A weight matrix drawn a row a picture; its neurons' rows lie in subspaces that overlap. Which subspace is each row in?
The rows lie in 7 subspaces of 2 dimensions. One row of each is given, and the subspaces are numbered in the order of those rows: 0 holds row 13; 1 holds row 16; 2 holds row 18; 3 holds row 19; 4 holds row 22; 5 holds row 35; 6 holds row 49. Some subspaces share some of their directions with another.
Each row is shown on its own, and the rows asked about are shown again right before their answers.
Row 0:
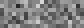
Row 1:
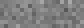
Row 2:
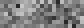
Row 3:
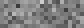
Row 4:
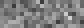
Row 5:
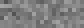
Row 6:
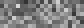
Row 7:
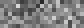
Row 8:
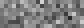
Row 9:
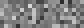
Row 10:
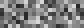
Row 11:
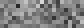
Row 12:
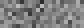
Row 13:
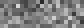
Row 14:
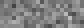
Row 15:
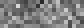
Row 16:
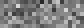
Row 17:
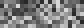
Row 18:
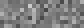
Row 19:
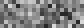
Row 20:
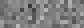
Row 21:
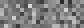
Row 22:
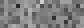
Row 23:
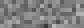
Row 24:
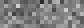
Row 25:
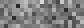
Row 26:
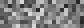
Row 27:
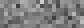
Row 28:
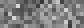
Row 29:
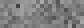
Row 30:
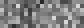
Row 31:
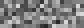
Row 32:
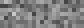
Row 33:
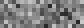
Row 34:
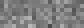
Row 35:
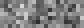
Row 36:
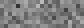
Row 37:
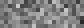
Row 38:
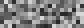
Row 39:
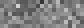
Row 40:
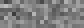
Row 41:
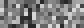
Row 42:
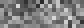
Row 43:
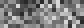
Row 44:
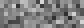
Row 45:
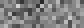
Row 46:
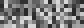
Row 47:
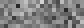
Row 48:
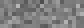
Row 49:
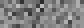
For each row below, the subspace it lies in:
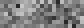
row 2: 5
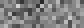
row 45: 6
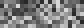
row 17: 4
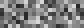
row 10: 5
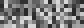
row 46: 4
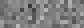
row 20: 2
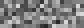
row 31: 3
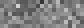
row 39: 6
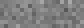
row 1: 2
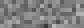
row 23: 3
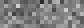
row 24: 1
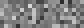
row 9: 2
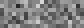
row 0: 5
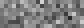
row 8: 0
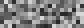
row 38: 3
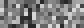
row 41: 4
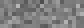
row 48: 3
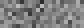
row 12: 6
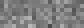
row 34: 4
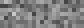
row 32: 1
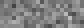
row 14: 0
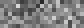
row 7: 6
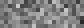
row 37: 6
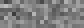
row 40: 1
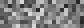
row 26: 6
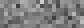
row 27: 0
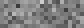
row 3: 1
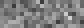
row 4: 0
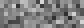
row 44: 0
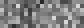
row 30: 4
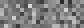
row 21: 2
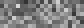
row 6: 4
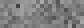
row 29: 5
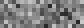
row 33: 3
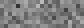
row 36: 5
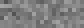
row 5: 1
